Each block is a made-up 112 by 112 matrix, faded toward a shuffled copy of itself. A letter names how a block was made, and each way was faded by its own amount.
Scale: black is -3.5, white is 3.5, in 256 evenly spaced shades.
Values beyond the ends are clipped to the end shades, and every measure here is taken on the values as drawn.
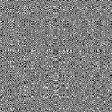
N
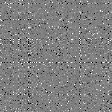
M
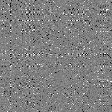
M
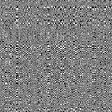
N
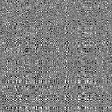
N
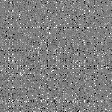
M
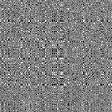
N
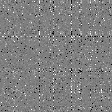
M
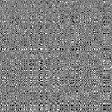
N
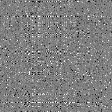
M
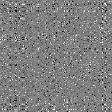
M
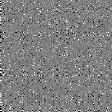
M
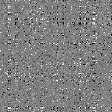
M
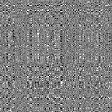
N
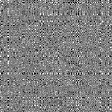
N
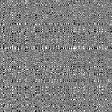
N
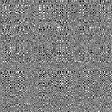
N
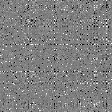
M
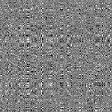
N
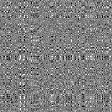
N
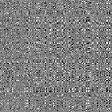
N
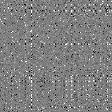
M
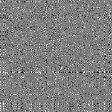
M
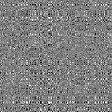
N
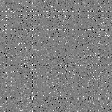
M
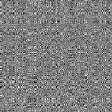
N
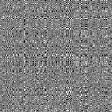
N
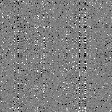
M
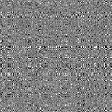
N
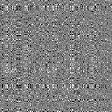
N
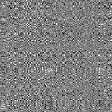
N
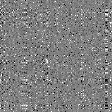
M
